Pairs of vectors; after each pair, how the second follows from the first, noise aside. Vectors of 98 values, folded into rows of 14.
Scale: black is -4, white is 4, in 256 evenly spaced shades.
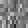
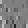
partly zeroed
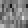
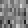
wrapped around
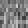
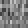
reversed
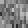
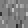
partly zeroed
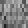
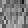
reversed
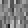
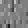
partly zeroed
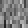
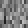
wrapped around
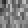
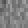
shrunk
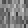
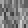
wrapped around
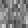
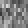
wrapped around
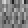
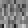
reversed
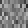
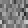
wrapped around
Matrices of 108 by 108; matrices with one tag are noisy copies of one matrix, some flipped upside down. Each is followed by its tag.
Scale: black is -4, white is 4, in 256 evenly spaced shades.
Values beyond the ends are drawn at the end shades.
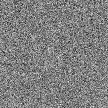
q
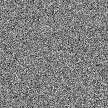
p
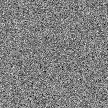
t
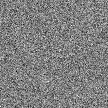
p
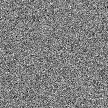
p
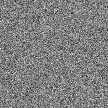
p
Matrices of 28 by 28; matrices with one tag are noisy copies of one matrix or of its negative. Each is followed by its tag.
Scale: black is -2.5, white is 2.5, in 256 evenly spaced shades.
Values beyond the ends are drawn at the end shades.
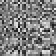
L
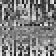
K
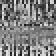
K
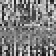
K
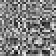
L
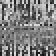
K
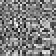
L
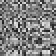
L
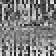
K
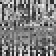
K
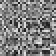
L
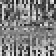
K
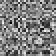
L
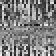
K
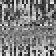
K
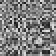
L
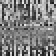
K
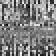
K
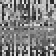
K
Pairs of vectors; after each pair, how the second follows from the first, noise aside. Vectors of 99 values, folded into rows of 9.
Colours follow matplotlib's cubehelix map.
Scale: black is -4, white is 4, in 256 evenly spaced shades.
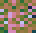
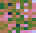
shuffled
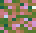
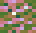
shuffled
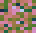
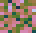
shuffled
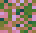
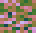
shuffled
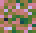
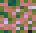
wrapped around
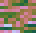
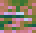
wrapped around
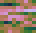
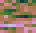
wrapped around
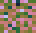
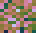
shuffled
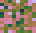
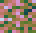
shuffled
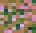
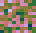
wrapped around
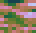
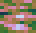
wrapped around
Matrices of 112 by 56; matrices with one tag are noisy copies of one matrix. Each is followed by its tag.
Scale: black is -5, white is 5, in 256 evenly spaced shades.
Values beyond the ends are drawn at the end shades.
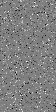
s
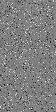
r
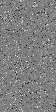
s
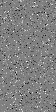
s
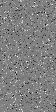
s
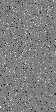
r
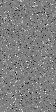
s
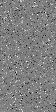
s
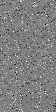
s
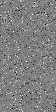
s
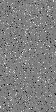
r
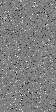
s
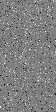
r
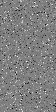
s
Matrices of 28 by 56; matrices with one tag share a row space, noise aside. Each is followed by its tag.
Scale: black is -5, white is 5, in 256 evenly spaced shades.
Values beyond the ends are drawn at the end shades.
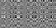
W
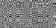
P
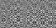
W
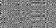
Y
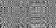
Y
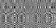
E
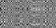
Y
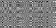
P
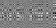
P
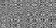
W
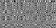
E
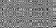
P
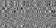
E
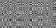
P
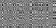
P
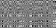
P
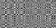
E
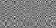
E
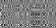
Y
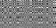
P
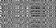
Y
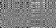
Y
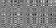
W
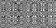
W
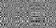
Y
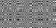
P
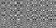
W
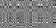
P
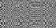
Y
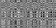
W
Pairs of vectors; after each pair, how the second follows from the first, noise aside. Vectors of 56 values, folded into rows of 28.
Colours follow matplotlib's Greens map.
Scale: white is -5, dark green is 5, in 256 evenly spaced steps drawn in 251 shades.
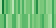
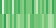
sign-scrambled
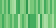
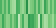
copied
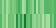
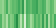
sign-scrambled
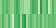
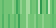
partly zeroed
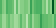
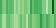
copied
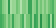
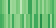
copied
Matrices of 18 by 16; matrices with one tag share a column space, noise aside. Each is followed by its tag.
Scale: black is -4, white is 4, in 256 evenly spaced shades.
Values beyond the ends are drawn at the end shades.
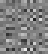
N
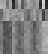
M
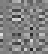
N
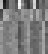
M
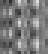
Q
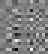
N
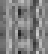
Q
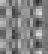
Q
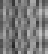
Q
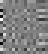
N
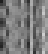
Q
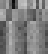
M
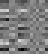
N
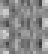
Q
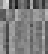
M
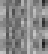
Q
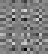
N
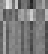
M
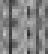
Q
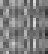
Q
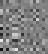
N
